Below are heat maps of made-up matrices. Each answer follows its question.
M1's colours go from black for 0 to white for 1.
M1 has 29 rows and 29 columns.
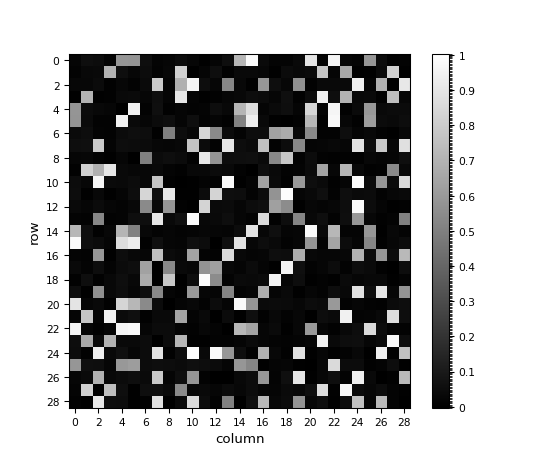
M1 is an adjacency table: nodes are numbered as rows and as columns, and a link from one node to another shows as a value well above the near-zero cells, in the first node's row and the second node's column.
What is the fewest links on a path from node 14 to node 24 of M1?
4
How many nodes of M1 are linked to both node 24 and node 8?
1
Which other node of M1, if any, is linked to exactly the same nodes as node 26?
node 13
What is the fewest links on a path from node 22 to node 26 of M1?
5
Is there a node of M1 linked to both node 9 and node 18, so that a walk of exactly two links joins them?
no
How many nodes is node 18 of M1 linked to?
5
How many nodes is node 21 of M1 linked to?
5
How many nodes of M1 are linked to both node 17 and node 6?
4
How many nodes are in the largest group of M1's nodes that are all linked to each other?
8
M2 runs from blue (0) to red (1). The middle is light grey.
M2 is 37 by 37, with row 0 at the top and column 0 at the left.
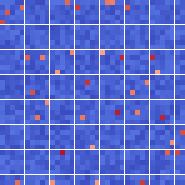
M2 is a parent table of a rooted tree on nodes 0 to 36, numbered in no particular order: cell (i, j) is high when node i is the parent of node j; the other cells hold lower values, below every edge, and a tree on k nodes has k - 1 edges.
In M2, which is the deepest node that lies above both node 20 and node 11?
10
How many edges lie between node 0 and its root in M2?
3
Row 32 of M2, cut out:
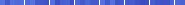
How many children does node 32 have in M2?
0
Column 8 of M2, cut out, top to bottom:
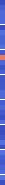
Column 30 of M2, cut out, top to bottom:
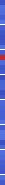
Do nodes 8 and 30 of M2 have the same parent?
yes
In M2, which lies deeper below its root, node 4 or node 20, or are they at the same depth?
node 20
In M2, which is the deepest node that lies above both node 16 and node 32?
23
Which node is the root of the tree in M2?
2
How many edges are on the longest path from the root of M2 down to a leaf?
15
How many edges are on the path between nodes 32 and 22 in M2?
2
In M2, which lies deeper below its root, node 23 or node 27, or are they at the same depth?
the same depth
